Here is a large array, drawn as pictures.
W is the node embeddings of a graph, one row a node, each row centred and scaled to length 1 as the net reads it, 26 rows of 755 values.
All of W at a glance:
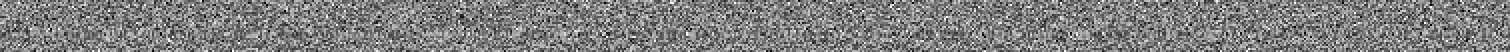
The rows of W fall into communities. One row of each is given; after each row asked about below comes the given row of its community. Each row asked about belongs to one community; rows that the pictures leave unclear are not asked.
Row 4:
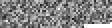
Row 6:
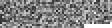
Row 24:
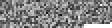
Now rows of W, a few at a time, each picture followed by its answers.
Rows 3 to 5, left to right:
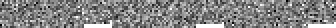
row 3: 6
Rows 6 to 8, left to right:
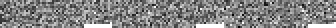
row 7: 4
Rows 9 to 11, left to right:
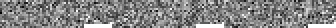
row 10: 4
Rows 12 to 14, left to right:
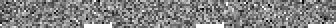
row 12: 6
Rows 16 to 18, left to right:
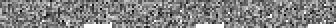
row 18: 24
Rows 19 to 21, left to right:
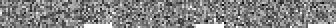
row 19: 4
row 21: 4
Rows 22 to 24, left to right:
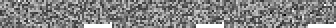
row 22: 24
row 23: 6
